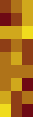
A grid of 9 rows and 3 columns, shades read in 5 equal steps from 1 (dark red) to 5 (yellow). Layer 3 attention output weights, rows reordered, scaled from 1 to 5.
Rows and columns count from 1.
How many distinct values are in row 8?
3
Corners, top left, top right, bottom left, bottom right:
2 4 5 1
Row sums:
9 7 13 7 9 9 8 9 8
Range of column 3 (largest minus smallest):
4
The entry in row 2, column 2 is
2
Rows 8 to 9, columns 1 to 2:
4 2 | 5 2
